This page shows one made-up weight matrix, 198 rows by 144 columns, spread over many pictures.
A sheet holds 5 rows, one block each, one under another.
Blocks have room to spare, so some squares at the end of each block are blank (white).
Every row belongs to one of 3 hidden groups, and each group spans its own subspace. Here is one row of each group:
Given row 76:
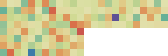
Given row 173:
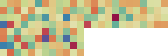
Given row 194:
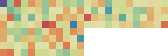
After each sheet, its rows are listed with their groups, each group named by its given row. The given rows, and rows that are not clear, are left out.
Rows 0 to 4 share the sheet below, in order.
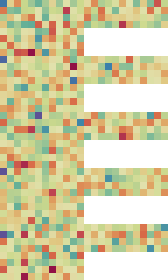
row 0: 194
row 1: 194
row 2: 194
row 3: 194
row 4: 76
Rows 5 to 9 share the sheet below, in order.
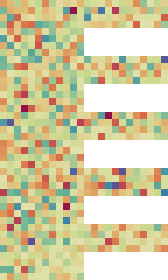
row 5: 194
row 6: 76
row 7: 76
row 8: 173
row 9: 173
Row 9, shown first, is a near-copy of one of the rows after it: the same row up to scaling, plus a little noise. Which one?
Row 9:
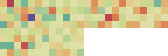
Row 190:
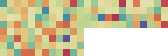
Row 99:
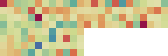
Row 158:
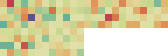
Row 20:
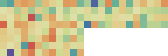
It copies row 158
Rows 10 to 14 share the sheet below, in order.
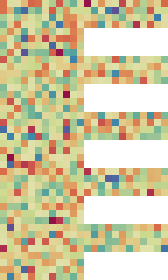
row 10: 76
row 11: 173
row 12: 194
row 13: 76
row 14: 173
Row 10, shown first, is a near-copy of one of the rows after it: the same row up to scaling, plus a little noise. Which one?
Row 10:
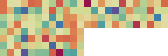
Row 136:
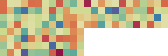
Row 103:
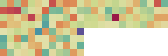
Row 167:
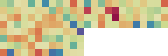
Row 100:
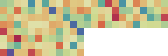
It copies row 136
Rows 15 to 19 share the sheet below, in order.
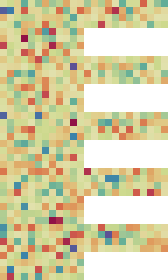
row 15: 76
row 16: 194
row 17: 194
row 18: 76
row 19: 194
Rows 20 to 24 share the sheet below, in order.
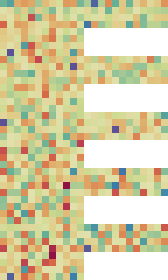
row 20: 173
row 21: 194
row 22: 76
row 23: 173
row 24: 173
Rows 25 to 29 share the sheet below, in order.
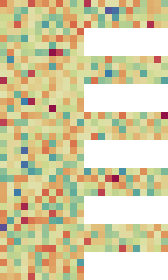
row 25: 76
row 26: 173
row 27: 76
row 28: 76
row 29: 194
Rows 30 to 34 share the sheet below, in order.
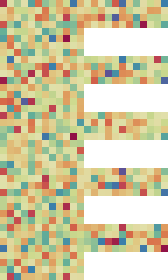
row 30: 173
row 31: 173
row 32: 194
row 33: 173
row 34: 173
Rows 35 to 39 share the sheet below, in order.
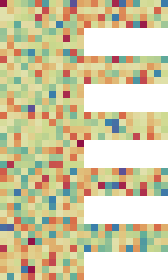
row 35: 173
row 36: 173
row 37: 76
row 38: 173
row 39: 173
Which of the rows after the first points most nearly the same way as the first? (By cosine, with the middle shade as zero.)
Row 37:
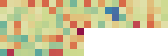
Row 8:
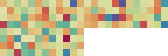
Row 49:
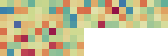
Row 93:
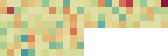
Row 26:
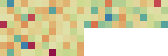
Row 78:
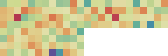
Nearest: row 93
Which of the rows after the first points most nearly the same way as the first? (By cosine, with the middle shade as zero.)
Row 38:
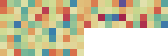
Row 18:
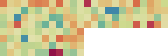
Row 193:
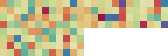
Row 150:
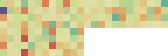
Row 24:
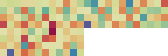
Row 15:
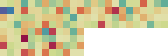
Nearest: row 193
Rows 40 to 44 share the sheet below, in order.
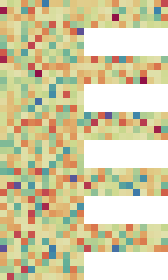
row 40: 76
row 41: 173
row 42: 76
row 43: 194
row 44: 173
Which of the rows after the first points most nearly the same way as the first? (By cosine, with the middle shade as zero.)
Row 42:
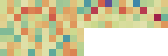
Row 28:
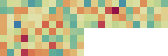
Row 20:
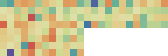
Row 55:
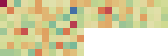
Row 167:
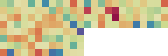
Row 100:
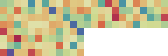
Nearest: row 55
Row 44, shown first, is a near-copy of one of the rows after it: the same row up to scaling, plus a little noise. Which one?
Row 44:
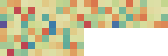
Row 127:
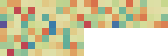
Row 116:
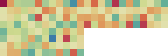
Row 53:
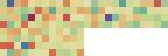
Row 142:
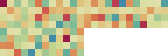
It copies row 127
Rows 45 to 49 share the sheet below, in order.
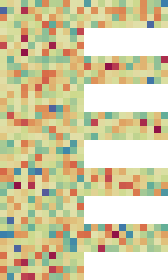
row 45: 76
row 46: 76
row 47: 76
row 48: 194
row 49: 76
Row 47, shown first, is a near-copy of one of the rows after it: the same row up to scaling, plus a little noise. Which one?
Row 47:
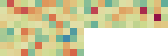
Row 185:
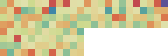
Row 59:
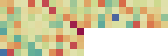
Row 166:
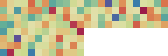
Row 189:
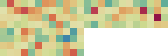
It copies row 189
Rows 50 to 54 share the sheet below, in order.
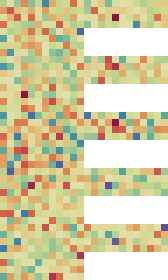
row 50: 76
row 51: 76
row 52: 76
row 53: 173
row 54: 76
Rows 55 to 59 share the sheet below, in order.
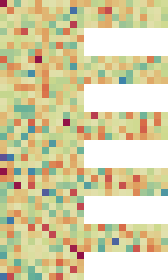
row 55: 194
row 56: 194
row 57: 173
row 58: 194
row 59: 76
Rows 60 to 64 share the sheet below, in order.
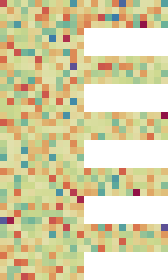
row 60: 173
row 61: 194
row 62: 76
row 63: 76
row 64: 76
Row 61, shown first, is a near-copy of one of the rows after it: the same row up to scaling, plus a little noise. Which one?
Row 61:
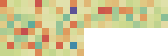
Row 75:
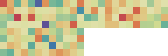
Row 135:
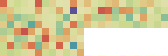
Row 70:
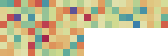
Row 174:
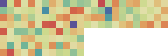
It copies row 135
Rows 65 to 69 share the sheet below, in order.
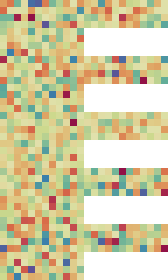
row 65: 194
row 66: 173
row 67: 194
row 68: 173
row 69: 173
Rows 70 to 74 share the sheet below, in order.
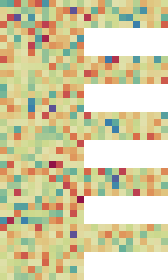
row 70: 194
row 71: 173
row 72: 76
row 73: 76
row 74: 194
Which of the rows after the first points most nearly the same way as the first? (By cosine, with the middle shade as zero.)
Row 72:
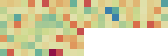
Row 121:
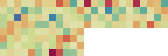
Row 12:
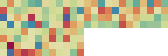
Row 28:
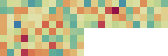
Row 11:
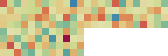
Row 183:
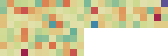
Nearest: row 121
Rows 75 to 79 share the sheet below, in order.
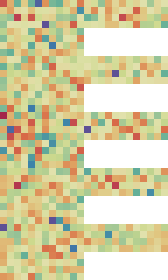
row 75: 194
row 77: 194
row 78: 76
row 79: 194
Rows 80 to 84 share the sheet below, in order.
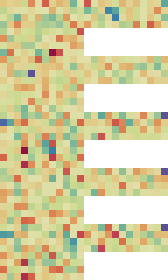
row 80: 76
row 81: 194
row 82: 76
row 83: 76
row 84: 76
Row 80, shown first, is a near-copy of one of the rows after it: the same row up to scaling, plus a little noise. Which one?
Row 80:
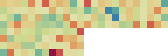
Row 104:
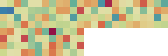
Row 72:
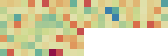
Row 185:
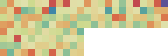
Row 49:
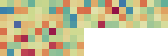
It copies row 72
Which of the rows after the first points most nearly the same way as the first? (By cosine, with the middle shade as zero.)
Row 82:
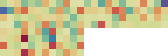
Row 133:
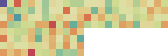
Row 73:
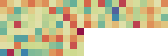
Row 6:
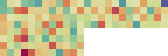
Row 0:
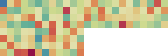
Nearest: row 6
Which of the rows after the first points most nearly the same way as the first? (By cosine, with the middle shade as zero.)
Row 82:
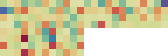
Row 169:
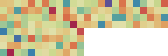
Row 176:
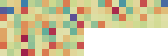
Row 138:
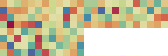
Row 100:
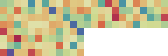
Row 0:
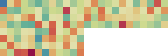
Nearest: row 176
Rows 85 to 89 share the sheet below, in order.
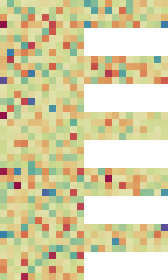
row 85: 173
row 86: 173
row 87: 194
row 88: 194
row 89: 76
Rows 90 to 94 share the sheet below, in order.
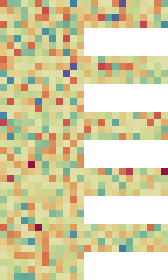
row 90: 173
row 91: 194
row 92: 194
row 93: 76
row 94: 194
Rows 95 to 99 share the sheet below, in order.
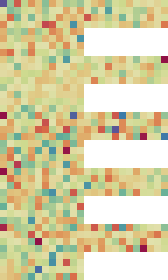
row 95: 194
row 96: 76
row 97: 173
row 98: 194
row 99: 173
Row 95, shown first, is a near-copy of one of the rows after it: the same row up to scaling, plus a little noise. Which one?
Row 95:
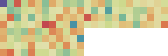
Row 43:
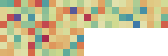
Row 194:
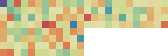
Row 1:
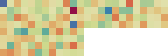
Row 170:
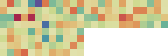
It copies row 194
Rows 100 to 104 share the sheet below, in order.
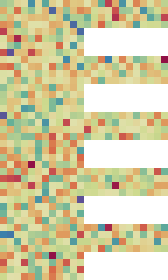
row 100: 76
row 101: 76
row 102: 194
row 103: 76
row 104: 76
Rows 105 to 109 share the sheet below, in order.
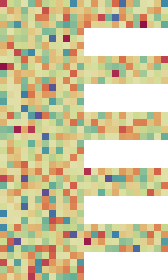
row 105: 173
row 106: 76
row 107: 194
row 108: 76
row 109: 194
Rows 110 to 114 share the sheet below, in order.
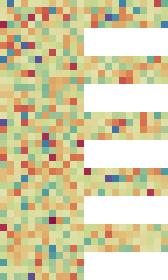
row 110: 173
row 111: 194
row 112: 76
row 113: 76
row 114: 194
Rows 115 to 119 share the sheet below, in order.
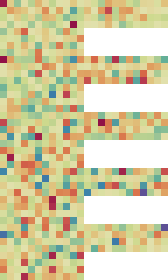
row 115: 194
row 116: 173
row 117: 194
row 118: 173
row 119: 76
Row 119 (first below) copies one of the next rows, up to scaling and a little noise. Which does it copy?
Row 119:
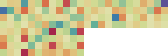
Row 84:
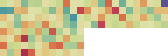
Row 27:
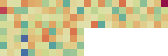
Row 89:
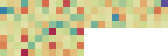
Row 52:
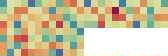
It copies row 89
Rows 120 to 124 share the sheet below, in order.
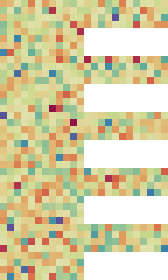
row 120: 76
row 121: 76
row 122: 194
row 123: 76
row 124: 173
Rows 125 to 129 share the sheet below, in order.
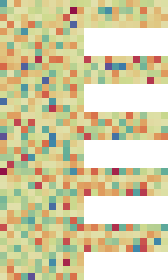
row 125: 194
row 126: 76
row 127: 173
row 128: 173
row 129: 173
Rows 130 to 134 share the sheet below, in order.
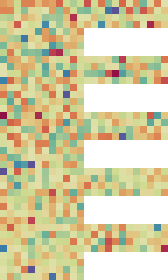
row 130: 76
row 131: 173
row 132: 194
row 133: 194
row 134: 173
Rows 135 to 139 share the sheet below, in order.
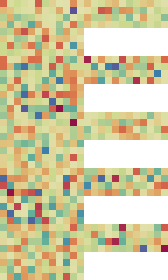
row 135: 194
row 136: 76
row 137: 194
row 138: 194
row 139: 173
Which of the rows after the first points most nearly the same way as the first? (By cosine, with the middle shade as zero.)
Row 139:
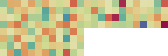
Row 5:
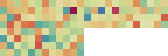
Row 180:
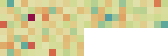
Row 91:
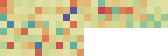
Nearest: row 5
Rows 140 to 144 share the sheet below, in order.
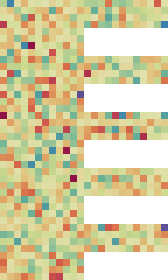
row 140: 173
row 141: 194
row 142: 173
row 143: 194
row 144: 76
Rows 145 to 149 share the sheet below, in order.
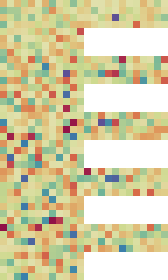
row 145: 76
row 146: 173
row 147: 194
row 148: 76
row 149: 194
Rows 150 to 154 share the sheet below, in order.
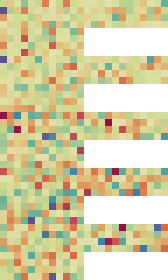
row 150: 76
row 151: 194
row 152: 194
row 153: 173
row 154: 173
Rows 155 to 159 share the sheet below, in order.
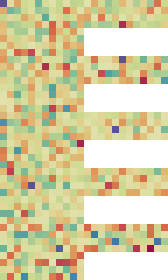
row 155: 194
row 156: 173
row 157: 76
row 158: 173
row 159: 76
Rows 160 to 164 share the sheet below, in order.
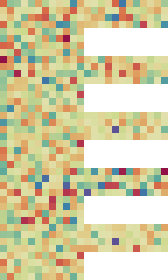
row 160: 173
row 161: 194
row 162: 76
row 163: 173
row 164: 76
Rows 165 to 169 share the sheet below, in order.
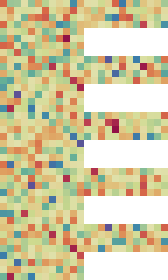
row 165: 173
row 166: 76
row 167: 76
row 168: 173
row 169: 76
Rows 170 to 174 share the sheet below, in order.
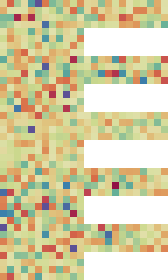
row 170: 194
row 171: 173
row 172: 194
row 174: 194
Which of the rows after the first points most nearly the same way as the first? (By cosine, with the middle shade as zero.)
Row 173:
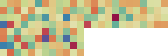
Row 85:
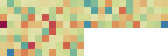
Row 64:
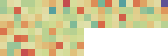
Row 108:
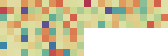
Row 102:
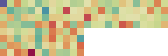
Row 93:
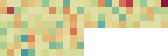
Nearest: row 108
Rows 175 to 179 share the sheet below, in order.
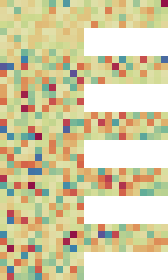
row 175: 76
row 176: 76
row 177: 194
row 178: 194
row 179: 194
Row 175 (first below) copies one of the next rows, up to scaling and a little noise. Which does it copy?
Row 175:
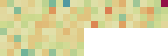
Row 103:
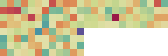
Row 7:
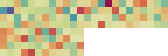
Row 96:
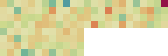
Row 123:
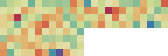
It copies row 96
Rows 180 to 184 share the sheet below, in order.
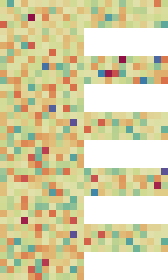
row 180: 173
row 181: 173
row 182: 194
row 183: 76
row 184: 194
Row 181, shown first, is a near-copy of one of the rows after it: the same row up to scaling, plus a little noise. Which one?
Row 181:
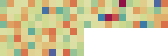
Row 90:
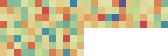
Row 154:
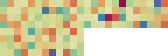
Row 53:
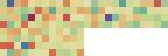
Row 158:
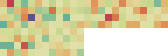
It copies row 154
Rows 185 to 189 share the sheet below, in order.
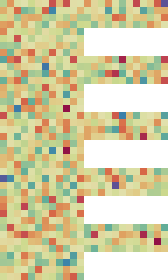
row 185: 76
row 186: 173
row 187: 173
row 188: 76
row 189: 76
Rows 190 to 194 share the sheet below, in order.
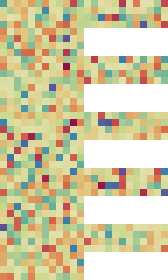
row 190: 173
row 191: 173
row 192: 194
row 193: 173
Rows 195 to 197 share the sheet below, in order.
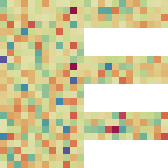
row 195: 194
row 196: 194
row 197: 173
